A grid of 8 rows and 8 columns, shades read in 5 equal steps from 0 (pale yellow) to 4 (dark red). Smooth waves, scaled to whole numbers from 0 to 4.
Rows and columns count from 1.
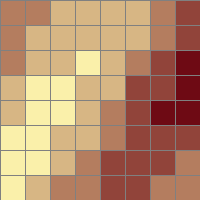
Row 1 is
2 2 1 1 1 1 2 3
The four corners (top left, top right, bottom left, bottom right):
2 3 0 2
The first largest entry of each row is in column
8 8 8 8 7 6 5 5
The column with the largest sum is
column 8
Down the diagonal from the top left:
2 1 1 1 2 3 3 2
